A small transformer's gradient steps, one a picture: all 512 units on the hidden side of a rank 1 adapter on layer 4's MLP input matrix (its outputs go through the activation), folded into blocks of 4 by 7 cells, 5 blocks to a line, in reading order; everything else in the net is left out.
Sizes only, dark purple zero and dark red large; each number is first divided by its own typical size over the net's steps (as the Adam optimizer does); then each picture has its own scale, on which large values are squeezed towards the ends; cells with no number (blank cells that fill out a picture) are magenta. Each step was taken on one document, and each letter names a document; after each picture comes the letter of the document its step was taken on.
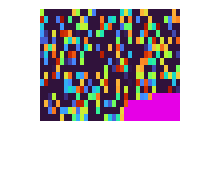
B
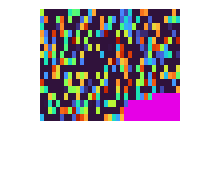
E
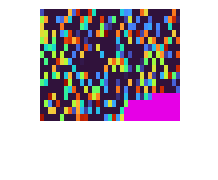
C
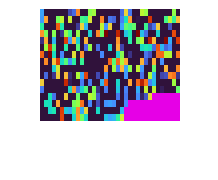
C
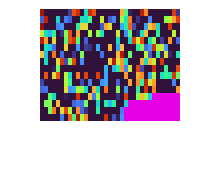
B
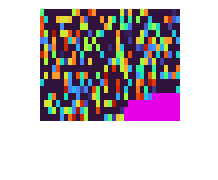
B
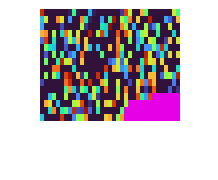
B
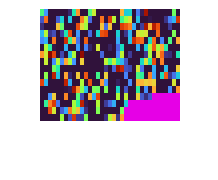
C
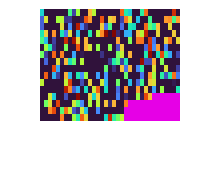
E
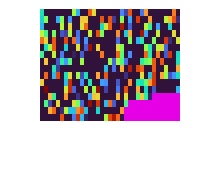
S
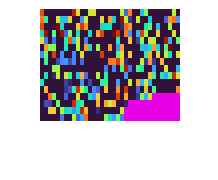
S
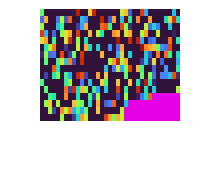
S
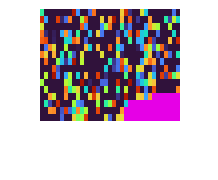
B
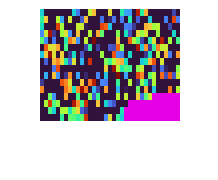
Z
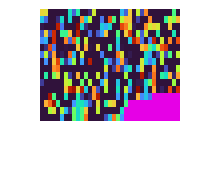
C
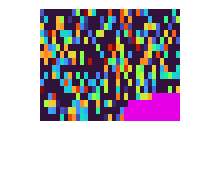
Z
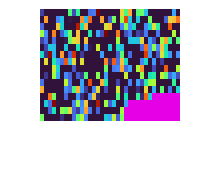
C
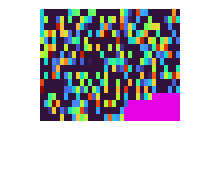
E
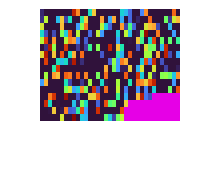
B
